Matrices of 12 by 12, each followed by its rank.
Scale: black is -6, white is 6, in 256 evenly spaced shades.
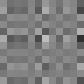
one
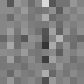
two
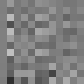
two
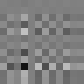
one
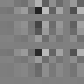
one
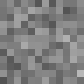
full rank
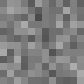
full rank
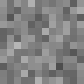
full rank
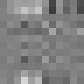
two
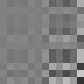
one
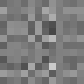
two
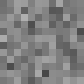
full rank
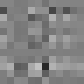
two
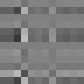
one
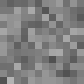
full rank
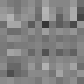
two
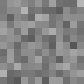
full rank
